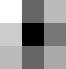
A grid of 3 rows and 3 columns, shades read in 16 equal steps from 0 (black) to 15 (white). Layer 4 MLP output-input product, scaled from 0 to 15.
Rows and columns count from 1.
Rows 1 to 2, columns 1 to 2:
15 6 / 12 0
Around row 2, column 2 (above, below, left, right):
6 6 12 7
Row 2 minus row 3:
1 -6 -3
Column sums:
38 12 28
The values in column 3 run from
7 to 11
